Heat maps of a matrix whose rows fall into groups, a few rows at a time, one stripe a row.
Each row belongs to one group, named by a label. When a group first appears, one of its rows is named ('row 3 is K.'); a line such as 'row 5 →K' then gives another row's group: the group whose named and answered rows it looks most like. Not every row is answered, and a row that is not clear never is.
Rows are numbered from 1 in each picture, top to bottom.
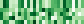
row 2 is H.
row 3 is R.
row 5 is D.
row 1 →H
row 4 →R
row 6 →H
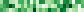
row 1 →H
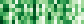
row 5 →R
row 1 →R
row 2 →H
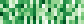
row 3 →R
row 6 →H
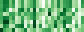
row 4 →R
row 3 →H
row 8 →D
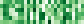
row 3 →H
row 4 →H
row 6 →H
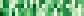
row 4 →D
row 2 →H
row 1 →H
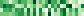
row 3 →H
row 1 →R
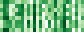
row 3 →H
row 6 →H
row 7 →H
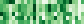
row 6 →H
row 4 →D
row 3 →R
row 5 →H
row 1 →D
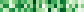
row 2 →H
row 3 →R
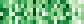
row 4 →H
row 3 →D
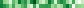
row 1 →R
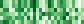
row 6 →D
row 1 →R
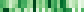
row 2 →R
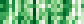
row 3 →D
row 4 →R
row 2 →D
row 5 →H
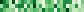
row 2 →H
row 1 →D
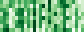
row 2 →R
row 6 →H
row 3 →H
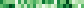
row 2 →D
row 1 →R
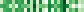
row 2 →R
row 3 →H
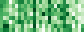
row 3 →R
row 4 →R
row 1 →H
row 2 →R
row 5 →R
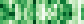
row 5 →D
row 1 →R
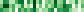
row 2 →D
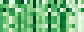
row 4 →R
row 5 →R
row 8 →R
